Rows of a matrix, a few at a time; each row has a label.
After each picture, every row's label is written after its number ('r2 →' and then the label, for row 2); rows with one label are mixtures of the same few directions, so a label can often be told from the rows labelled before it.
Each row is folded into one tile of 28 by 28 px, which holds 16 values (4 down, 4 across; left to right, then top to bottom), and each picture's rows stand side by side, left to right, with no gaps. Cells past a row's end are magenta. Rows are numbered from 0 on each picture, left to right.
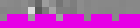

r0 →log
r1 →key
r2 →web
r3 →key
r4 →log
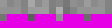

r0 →web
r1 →web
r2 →key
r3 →web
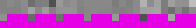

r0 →web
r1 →log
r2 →web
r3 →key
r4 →web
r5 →web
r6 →log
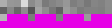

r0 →log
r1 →key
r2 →key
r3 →web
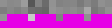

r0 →log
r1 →web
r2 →log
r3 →key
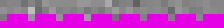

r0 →log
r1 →key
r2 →log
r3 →log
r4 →log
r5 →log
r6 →key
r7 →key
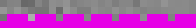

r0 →log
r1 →web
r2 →key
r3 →key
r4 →log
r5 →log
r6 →web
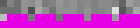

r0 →web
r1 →key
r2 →web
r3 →key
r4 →key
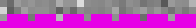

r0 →key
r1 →web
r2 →log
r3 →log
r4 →key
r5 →log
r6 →log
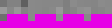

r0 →log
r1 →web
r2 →key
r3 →key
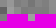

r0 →key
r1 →web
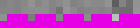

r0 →web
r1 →web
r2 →key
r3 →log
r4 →web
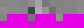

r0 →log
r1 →key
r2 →web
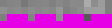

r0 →log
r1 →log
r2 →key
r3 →web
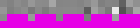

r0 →key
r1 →log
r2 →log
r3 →key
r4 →key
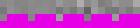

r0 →key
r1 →web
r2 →log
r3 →key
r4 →log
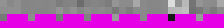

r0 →web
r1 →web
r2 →log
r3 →log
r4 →log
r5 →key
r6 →web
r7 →log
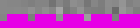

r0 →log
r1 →log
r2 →key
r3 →web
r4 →key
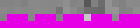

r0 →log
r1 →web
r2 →key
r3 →web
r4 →key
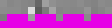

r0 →web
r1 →key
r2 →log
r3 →key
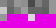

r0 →key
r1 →web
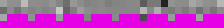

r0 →log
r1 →log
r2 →key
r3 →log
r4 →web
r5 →log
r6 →log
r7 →log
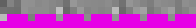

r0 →web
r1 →web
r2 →key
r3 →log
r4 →key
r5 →key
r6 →key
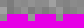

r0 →key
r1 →log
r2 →key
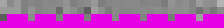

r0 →web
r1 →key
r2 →key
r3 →key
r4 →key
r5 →log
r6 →web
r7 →log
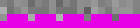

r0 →key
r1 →web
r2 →web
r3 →key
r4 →web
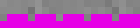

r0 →web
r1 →key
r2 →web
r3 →log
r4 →key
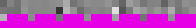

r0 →web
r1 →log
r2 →key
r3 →log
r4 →key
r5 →log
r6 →key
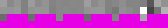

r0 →web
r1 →web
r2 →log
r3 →web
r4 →key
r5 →key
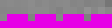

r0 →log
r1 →web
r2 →key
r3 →log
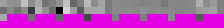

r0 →log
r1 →key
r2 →key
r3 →web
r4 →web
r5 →log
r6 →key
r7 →web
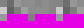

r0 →key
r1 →web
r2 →key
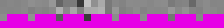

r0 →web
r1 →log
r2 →log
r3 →web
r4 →key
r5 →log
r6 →log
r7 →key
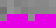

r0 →key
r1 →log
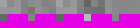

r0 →web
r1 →key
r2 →web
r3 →web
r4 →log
